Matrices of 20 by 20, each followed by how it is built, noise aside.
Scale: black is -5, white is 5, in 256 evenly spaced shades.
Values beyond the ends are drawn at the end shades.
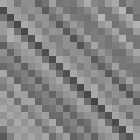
Toeplitz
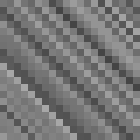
Toeplitz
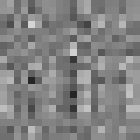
low rank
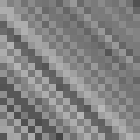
Toeplitz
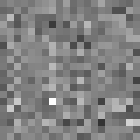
low rank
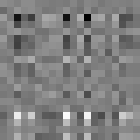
low rank
